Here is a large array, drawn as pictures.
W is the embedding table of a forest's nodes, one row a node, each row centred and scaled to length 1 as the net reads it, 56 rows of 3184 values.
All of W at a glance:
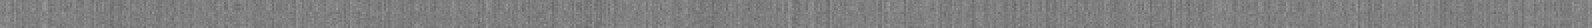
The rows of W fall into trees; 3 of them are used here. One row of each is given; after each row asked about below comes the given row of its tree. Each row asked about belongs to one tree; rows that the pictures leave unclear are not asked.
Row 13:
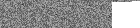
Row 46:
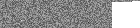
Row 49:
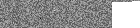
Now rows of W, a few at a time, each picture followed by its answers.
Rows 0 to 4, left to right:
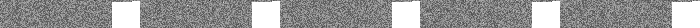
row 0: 49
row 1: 13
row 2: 46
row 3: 46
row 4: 13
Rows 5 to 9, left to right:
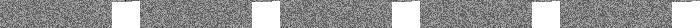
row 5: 46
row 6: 46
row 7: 13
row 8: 13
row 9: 13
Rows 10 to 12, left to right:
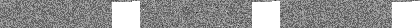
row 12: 46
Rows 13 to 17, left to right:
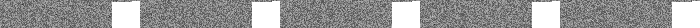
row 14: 13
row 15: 46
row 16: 13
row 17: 13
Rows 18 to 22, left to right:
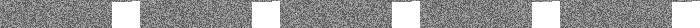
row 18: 13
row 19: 13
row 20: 13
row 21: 46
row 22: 13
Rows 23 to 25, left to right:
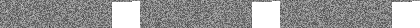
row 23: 49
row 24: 49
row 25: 49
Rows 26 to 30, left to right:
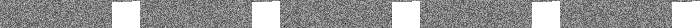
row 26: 49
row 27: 46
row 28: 49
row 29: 46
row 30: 13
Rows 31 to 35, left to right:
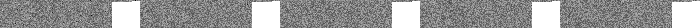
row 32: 46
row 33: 46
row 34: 13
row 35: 49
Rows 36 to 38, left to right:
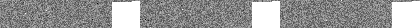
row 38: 46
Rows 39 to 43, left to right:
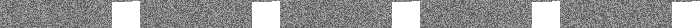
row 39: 46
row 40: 49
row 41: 46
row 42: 46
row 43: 13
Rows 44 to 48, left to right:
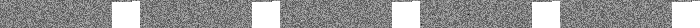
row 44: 13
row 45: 46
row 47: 49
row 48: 13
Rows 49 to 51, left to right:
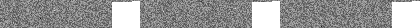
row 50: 13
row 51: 13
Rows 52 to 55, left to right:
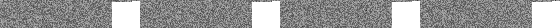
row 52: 13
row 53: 13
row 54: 46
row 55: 46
